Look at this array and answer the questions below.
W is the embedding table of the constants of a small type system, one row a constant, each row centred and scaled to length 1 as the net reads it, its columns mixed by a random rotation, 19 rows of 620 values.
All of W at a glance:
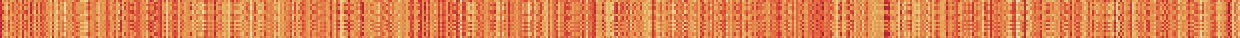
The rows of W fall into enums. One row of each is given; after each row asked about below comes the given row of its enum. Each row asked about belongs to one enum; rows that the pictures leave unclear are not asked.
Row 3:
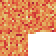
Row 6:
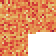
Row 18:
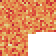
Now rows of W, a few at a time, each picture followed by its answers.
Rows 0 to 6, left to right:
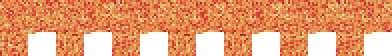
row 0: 18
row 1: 3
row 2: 6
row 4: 3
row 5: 6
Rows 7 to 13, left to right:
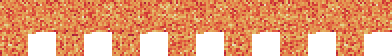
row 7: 18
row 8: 3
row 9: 3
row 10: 6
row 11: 18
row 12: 6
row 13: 18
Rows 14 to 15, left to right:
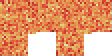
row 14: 6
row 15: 18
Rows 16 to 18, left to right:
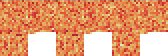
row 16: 3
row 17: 3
